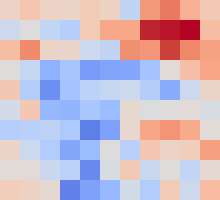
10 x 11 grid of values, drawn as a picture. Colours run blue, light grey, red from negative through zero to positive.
Ninth with the highest average: top right. Stripes: none. Ninth with the lowest average: centre. Seam: horizontal, 30% of the way down, the top part higher.
